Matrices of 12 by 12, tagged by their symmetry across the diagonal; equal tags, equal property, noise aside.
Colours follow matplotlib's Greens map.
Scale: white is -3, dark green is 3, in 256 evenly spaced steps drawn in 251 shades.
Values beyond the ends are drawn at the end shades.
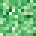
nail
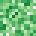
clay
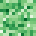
nail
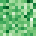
nail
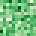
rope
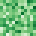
rope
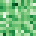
rope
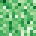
nail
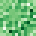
clay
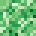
clay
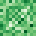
clay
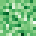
rope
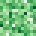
rope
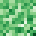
clay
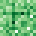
clay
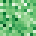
rope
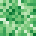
clay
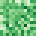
clay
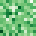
rope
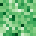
nail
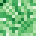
clay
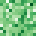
nail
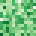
nail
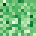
nail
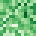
rope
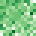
clay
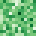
nail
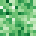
rope
